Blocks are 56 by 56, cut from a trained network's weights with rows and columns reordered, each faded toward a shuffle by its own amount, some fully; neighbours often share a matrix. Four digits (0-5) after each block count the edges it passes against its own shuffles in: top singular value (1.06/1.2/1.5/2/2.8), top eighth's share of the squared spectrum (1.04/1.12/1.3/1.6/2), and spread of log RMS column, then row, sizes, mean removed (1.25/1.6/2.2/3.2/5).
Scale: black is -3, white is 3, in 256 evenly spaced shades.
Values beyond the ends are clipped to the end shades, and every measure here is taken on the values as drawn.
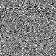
2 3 1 2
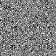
3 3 1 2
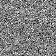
2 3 0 1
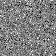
1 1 0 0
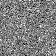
0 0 0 0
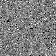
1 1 0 1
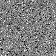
1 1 0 0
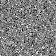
1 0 0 0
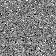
0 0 0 0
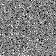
2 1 0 0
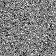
0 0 0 0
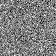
0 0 0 0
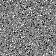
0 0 0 0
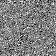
0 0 0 0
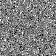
0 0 0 0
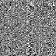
3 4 2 2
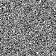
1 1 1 0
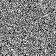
1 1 0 0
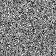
0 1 0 0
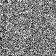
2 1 0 0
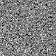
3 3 1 2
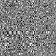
3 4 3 2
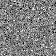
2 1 0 0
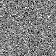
2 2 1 1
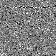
3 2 0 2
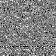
3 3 0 2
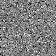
2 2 0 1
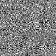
4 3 0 2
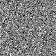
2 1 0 0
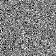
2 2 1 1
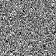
2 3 1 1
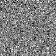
2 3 1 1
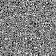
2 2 0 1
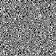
3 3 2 2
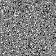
2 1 0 0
